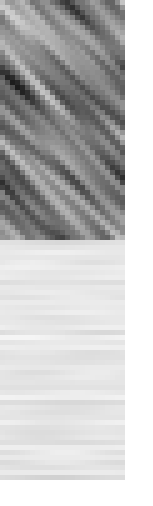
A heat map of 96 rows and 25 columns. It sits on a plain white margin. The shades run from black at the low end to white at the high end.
The table splits into 2 rows of 1 panel. Panel 1,1: middling, slanting down to the right, strong in contrast. Panel 2,1: very high, streaked across, faint in contrast.
